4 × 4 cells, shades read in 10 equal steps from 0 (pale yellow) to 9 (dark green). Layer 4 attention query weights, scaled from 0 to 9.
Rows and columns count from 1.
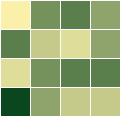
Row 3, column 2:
5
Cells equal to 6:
4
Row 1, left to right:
0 5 6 4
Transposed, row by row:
0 6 1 9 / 5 2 5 4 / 6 1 6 2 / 4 4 6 2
